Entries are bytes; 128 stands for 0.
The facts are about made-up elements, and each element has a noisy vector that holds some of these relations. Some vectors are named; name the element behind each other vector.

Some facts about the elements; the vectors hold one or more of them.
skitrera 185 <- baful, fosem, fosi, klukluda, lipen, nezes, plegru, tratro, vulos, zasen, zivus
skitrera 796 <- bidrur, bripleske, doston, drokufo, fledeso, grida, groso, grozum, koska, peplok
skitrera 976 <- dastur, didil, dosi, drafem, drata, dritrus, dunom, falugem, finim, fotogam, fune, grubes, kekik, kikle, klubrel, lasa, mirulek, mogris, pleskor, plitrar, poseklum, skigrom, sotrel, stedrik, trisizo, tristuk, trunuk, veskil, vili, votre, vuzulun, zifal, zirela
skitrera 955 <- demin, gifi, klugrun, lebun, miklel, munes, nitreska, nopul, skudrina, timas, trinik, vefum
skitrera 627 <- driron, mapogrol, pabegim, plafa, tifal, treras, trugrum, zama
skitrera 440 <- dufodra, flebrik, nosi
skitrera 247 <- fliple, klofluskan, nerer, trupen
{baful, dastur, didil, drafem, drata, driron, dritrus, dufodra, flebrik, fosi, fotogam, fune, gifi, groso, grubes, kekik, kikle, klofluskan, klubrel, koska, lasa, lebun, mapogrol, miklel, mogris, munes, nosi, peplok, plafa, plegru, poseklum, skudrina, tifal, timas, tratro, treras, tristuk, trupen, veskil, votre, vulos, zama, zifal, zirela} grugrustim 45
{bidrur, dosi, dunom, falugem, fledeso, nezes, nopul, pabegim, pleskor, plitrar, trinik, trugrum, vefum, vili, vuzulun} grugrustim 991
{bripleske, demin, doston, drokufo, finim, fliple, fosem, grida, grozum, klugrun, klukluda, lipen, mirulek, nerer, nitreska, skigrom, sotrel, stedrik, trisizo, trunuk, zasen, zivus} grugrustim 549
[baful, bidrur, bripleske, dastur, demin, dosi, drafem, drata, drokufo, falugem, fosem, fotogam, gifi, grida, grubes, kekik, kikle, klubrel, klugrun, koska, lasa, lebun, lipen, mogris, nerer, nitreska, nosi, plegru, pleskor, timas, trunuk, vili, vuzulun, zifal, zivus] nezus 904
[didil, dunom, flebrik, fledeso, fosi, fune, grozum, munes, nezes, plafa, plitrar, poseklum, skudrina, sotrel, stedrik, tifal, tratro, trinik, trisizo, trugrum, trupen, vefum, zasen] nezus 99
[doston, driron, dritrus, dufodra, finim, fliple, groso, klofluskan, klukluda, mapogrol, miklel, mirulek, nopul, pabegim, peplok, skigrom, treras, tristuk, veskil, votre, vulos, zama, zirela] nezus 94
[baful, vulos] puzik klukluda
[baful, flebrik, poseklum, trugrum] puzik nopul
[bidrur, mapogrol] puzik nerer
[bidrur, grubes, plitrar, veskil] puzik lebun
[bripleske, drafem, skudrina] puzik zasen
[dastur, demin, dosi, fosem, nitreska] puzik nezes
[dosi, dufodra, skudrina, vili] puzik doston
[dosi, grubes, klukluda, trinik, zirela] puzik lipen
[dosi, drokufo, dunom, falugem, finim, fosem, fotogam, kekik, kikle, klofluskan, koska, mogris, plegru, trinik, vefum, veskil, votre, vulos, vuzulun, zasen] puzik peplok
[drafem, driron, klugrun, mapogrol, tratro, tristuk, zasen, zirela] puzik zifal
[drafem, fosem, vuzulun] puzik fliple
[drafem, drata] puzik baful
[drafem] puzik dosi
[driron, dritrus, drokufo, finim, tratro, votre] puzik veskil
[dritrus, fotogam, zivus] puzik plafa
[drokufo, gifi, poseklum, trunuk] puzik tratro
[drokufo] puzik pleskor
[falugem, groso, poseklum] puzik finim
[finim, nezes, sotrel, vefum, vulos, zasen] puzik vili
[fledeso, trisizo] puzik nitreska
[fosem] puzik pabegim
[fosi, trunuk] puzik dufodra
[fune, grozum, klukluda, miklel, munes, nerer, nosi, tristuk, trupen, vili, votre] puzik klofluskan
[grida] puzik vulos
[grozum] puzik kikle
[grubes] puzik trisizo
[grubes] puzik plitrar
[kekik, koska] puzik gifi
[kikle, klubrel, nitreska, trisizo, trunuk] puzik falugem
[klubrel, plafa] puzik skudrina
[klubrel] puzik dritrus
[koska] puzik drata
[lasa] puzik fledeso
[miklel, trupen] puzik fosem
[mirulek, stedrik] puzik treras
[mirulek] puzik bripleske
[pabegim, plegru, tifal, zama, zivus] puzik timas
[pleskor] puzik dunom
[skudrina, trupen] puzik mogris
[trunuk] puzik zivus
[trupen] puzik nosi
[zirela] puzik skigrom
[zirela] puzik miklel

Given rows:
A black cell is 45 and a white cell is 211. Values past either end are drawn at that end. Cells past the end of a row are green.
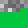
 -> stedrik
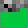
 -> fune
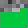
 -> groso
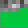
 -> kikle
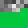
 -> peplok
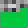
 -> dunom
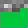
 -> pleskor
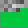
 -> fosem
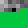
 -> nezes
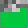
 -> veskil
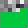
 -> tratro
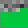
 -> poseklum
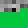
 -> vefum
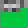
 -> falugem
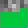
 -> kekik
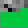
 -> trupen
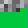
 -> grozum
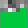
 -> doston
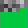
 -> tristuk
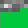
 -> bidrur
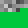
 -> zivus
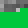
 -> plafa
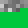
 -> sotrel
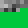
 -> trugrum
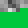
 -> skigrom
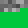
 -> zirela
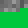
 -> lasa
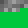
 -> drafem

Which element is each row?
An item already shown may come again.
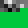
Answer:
nosi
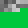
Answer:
veskil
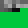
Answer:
vili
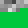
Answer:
finim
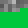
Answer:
baful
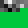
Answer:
nosi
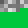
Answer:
klugrun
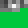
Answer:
mogris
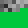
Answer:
votre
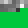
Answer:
klukluda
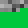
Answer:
plitrar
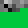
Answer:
fune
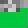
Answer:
drokufo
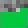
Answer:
fosi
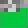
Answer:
drokufo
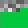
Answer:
demin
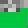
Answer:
drokufo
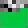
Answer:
klofluskan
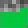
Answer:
timas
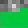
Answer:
koska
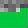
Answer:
skudrina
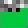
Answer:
nerer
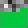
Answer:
nopul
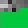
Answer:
fledeso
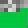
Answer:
drokufo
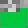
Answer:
drokufo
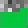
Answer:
trisizo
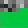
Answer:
miklel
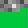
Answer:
plegru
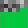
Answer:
tristuk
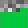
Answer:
demin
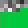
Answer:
nitreska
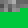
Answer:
baful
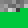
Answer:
trunuk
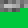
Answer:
vuzulun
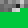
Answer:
driron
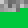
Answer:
fliple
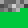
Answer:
vulos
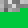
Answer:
zasen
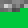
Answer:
pleskor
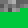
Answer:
baful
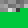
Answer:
trunuk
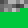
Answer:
zifal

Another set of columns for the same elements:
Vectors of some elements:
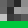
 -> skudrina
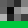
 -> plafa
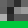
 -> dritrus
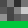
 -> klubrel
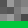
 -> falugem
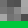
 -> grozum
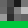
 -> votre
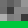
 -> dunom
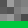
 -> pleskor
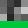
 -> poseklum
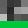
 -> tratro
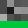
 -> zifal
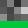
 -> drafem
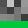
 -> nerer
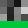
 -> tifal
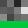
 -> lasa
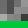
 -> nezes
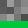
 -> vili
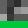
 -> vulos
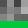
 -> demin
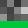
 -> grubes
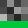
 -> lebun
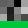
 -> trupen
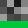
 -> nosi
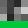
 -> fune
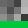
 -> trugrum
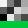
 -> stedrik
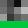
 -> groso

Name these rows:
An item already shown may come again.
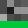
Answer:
zifal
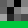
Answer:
klofluskan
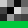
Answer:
treras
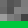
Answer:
klukluda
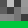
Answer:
nerer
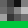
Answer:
groso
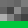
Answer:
doston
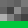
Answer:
doston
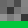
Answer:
pabegim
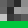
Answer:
skudrina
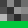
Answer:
timas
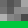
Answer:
fledeso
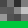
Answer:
koska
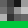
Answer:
munes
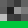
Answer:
peplok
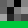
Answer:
klofluskan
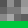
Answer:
bidrur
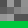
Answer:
nitreska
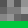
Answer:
drokufo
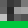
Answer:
tratro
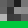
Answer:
miklel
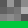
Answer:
trunuk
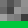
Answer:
zasen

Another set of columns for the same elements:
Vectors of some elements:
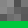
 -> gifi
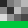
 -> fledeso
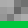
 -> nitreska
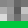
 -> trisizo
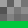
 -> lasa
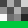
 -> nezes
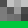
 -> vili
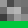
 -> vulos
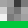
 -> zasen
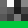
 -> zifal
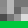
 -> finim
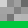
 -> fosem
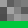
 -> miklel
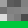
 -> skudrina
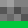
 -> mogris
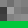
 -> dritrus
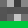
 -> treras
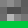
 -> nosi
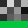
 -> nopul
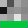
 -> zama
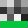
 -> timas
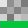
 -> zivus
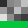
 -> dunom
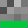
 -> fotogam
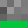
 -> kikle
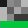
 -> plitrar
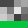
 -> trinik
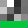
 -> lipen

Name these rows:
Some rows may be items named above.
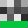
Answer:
timas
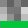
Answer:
grozum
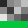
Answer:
fledeso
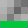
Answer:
nitreska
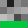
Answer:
trupen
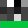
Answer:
peplok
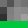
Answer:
groso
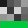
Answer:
trugrum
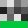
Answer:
timas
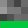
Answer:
baful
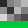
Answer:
fledeso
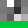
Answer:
doston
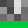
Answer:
bidrur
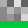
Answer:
trunuk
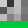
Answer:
plegru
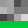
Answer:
klukluda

